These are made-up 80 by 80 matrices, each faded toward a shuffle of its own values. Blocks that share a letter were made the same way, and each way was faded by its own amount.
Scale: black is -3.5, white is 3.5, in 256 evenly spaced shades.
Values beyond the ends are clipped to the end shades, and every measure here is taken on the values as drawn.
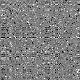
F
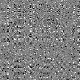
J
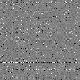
F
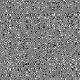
J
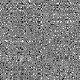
J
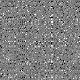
J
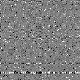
F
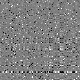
F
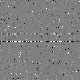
F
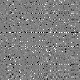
F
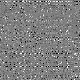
F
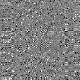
J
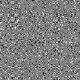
J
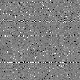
F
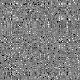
J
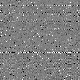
F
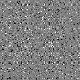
J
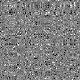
J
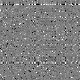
F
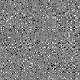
J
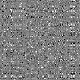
J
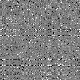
F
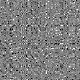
J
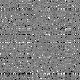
F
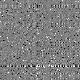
F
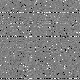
F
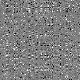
J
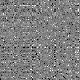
J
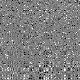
J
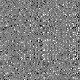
J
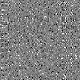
J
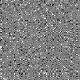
J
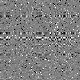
F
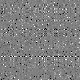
F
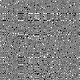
F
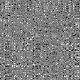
J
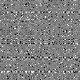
F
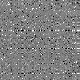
F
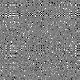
F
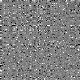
J
